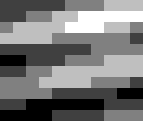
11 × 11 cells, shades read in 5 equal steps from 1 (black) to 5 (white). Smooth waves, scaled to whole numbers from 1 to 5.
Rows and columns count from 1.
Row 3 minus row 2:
1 2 1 1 0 1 0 0 -1 -1 -2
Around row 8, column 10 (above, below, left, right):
4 1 3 2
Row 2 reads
2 2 3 3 4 4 5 5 5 5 5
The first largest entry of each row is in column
9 7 6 1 8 9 5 4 1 1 9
